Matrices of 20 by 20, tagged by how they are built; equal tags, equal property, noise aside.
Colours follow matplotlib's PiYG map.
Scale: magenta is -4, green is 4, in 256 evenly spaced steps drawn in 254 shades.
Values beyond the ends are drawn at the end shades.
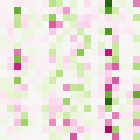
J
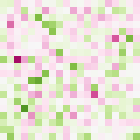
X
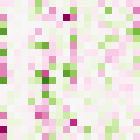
J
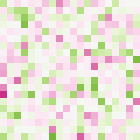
X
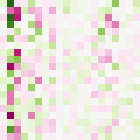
J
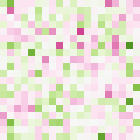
X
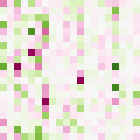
J
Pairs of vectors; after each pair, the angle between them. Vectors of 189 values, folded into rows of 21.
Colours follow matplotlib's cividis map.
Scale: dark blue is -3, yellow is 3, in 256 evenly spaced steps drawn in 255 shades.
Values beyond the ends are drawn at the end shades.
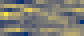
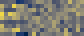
partly aligned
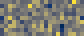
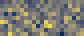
orthogonal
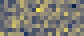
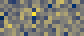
partly aligned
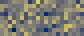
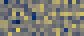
orthogonal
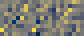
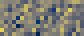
nearly parallel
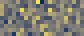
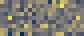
orthogonal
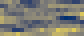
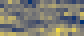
nearly parallel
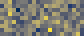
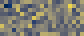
partly opposed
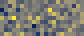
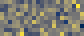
partly aligned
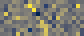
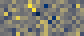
nearly parallel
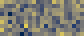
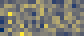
nearly opposite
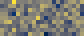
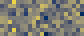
nearly parallel
